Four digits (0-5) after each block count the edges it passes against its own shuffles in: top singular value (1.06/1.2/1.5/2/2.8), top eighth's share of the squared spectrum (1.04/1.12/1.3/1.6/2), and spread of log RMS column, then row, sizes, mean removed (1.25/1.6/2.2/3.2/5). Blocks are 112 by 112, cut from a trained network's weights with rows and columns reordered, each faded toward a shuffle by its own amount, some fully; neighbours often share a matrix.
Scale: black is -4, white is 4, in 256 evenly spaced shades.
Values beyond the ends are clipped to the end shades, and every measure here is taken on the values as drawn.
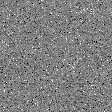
0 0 0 0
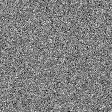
0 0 0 0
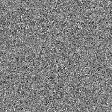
2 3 1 1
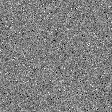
0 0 0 0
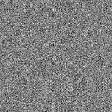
3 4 1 2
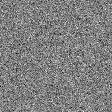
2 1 0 0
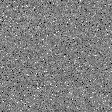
0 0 0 0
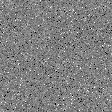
0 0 0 0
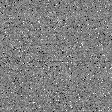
1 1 0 0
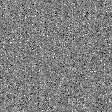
1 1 0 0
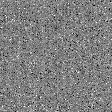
1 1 0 1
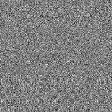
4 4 1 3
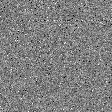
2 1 0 1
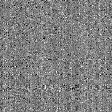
3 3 0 3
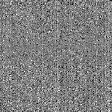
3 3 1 3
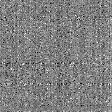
3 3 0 3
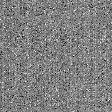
3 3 0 2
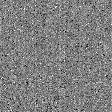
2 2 0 1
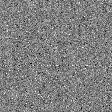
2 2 0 1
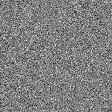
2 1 0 0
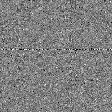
3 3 1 2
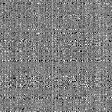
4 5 1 4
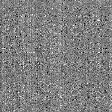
3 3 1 3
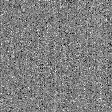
2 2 0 1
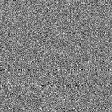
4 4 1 3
